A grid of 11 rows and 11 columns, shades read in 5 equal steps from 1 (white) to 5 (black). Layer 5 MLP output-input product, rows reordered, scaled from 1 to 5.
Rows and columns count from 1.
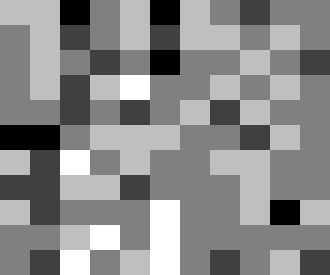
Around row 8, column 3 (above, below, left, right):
1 3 4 2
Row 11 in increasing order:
1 1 2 2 3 3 3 3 4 4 4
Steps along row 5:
same up down up down down up down up same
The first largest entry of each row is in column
3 3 6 3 3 1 2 1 10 1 2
